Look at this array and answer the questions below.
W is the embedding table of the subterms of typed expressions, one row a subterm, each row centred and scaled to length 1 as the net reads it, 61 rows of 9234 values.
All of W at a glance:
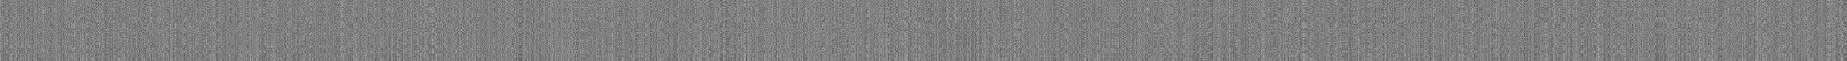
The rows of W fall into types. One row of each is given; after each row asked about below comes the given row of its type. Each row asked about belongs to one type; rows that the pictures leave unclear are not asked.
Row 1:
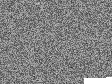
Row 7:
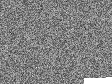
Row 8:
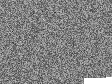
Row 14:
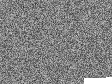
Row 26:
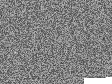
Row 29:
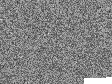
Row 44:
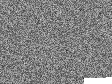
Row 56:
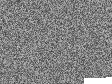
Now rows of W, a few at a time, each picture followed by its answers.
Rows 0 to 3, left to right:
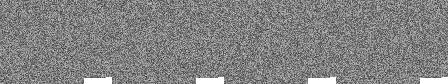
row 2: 8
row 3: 26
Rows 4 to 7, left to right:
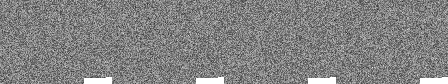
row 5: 14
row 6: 56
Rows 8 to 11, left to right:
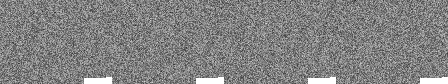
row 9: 8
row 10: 8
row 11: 56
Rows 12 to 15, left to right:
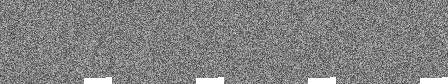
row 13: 56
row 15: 56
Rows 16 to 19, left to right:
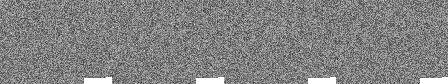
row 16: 26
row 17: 7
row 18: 14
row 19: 7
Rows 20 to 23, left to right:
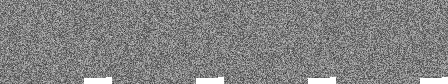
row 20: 44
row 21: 8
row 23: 26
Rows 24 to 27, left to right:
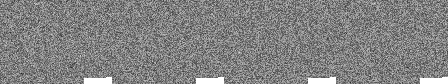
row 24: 1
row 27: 1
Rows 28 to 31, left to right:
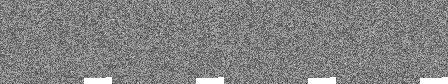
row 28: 44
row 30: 7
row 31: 44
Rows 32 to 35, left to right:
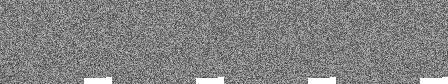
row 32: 29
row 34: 26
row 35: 1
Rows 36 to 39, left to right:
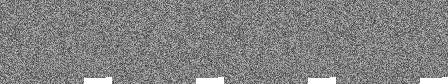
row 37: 14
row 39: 44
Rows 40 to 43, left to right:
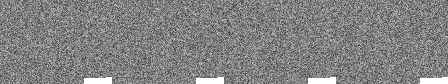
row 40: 7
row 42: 29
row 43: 44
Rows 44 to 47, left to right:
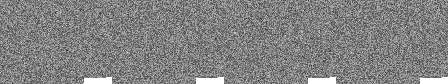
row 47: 26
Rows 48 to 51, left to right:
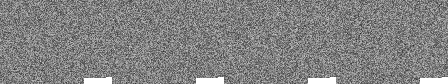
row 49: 56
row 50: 7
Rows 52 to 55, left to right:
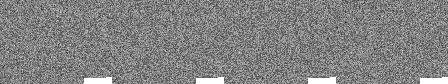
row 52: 29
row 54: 26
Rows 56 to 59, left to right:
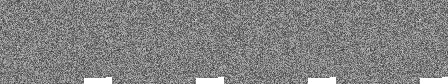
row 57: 1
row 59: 1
